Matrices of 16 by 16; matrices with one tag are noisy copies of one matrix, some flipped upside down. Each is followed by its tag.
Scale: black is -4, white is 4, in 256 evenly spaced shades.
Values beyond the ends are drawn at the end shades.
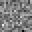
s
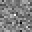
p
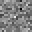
p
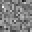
s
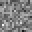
s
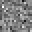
s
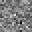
p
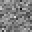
p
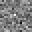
p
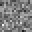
s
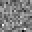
s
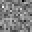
s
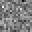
s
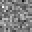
s
